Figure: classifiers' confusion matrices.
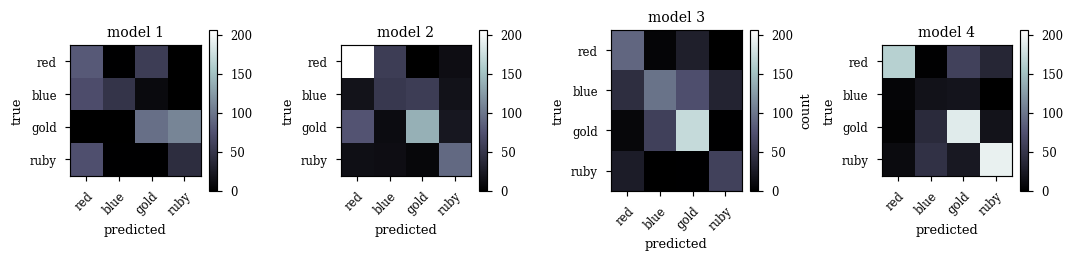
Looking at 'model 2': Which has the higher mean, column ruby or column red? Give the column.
red
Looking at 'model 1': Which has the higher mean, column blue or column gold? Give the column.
gold
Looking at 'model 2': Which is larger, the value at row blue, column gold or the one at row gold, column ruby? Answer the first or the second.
the first
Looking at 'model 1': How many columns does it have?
4
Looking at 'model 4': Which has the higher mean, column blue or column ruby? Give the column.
ruby
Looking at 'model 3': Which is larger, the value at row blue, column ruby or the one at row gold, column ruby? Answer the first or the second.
the first
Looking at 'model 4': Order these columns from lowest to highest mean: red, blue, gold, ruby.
blue, red, ruby, gold
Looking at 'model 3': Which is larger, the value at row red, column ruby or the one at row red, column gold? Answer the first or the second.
the second
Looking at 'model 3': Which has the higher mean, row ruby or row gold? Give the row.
gold
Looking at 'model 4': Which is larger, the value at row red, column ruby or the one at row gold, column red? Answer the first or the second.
the first
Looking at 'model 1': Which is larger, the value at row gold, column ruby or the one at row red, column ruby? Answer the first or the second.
the first
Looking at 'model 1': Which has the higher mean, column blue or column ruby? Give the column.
ruby
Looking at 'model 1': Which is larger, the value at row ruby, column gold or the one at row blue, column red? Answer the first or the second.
the second
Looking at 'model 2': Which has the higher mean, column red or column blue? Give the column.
red
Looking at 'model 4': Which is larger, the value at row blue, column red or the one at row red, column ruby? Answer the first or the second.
the second
